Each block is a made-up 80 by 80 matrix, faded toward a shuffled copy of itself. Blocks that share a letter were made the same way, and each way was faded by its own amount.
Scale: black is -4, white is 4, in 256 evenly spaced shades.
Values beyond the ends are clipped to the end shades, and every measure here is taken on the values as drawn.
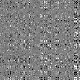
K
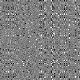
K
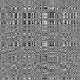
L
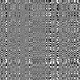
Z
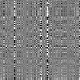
Z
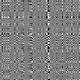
Z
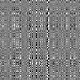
Z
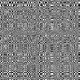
L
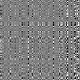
Z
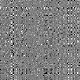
K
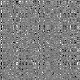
K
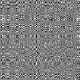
L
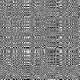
L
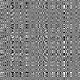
Z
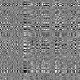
L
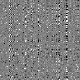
K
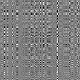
Z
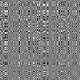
Z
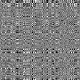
L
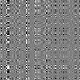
Z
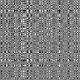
Z
